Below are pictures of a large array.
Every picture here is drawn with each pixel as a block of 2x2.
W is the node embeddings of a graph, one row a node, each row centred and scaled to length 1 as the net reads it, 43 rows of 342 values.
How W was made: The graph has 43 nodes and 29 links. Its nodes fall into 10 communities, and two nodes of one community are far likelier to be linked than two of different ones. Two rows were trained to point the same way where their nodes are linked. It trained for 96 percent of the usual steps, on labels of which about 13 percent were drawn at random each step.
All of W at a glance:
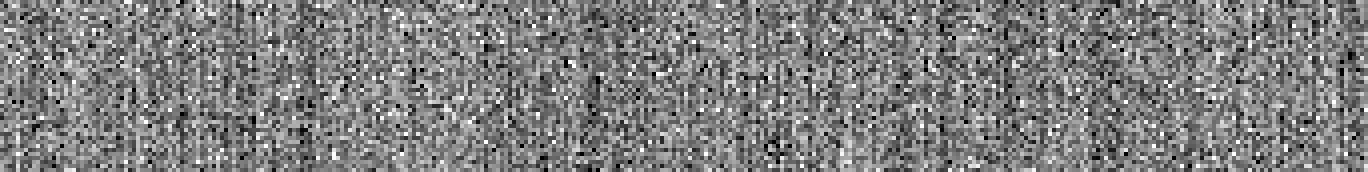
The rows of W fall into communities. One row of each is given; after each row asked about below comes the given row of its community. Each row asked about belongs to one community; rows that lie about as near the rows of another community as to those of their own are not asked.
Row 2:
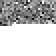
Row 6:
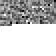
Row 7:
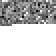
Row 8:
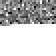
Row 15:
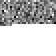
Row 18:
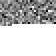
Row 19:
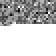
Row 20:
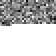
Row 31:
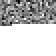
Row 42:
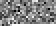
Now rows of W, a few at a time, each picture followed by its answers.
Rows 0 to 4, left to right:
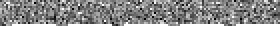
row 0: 15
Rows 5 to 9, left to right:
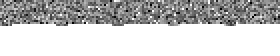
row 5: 31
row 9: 20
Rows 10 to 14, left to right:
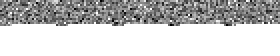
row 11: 6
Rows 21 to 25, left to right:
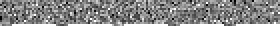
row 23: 8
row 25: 42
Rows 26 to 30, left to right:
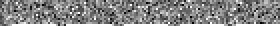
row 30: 19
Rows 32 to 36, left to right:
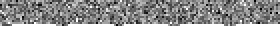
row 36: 42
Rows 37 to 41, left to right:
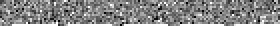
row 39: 18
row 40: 20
